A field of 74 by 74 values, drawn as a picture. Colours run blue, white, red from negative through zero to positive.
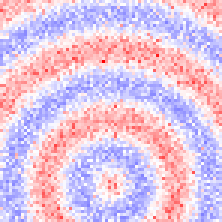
Seam: none. Slope: none. Rings: centred on the bottom middle.
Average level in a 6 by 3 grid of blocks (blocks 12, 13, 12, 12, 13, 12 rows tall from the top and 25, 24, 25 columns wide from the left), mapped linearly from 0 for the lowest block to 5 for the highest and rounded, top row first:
202
353
313
252
303
303
